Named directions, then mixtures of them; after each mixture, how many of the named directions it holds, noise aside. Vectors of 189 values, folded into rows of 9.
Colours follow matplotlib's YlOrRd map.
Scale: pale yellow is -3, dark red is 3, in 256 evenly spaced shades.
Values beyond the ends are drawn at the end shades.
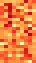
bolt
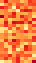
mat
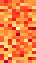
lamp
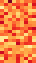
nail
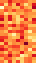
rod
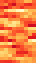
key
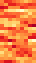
one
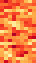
two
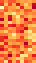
one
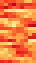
one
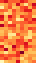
three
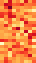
three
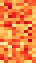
three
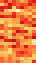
two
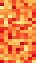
two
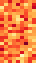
one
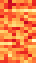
three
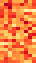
three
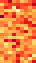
three
